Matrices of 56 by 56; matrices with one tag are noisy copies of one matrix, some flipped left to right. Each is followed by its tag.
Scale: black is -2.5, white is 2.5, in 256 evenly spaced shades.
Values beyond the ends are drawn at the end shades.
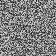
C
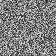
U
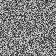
U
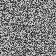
C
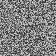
C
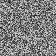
U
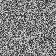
U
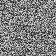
C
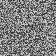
C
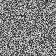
U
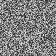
U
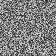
U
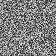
U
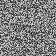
C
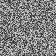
U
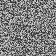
C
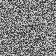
C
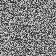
C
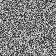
U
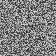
C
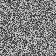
U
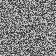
C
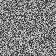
U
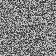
C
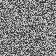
C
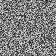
U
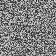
C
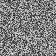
U
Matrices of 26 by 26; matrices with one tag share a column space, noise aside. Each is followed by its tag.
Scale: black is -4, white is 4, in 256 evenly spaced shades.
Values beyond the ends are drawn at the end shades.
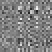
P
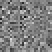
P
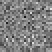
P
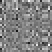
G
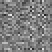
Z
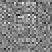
Z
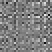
Z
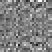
G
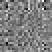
G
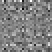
G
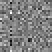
P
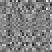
G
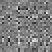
P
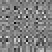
P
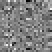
G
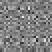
P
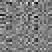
Z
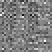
Z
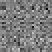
P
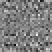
G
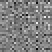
Z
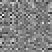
Z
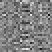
Z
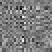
P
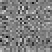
P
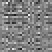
Z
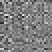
Z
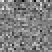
G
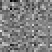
G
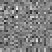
P
